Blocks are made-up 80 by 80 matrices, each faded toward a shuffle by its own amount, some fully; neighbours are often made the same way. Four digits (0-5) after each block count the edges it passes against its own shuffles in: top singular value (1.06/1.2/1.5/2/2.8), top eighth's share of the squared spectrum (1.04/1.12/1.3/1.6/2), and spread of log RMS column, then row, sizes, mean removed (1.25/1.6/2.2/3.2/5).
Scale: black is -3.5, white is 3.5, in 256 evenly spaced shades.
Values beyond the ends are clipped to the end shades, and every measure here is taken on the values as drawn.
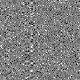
4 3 2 1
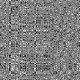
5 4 3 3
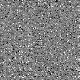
3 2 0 1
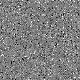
3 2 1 0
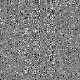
4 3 2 1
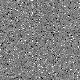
3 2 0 0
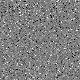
2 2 0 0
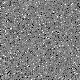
2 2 0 0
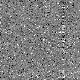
3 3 2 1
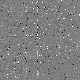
3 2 1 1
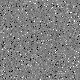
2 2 0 0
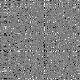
4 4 2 2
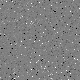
0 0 0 0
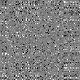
4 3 2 2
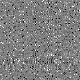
4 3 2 1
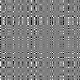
5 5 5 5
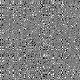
4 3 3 2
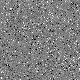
1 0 0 0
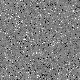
1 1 0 0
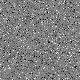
2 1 0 0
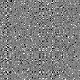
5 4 3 2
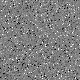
2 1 0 0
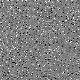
3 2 0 0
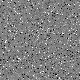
0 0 0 0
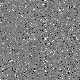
3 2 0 0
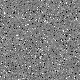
1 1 0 0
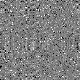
4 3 1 1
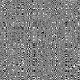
5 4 3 3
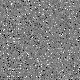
2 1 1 0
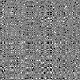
5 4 3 3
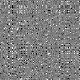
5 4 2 2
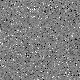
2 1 0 0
